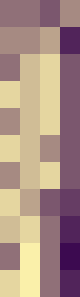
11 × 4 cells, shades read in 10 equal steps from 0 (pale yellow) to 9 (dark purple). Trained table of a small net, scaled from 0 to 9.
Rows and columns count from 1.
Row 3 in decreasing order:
6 5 2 1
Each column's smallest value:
1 0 1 4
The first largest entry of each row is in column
3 4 4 4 4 4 4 4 4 4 4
